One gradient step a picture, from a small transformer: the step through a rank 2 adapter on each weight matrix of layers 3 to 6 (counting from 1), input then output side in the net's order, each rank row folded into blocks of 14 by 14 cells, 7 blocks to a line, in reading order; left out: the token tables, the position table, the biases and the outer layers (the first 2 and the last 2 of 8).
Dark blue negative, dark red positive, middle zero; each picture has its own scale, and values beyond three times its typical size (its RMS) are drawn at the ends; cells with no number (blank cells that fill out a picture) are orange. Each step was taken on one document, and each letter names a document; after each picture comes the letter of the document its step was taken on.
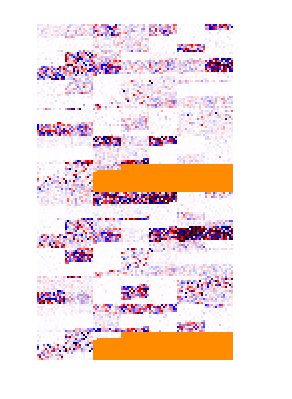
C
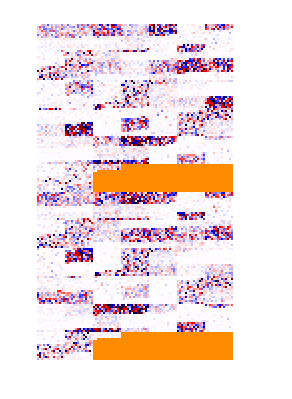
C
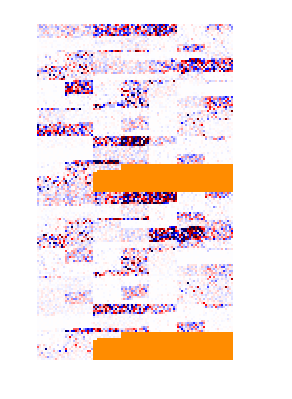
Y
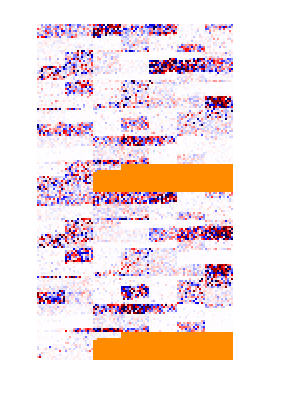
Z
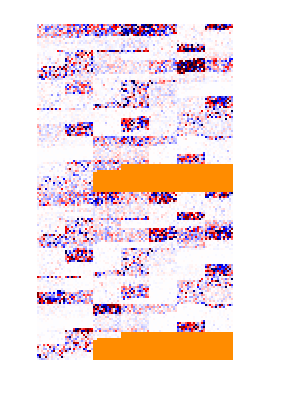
Z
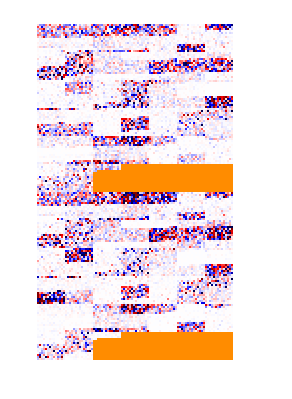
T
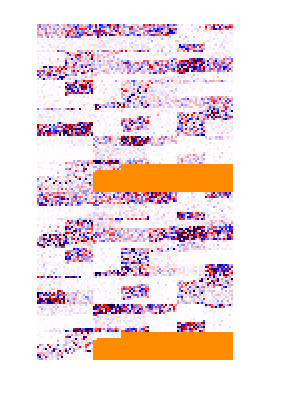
T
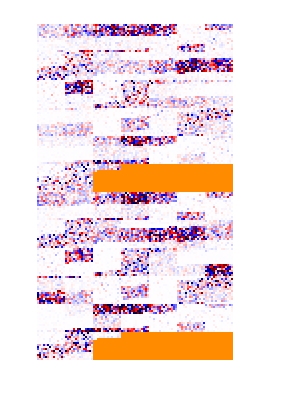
C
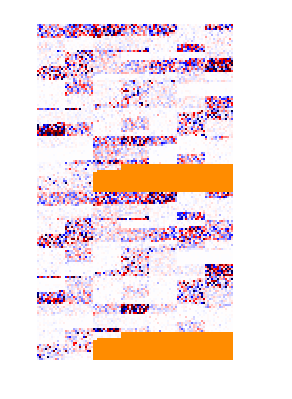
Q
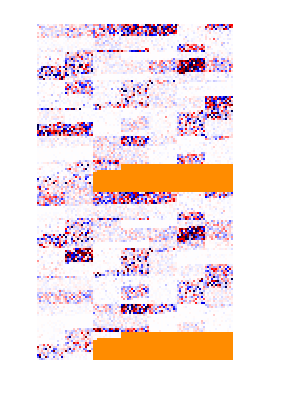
T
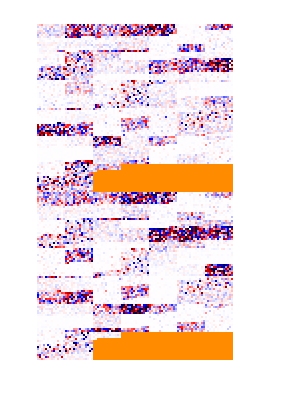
C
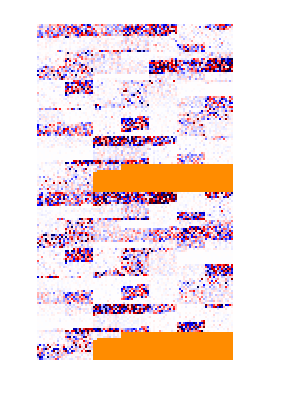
Y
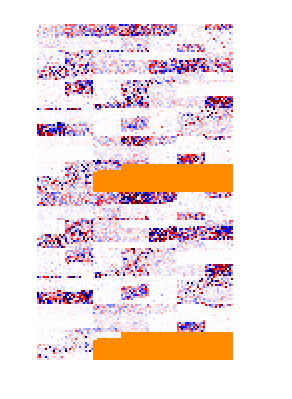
Z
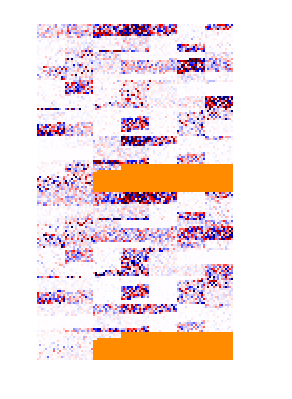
Y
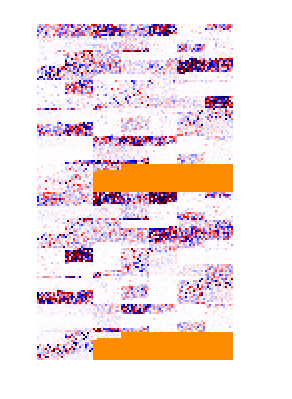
C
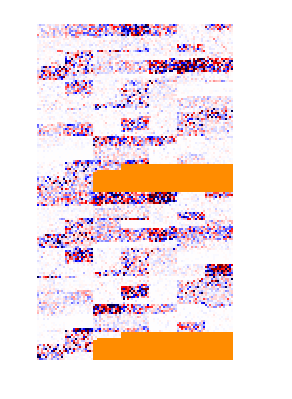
Z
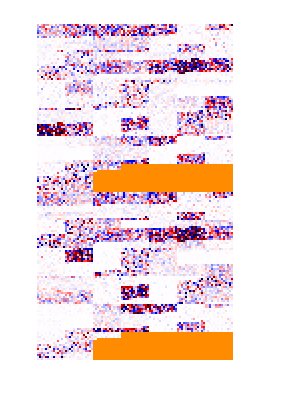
C
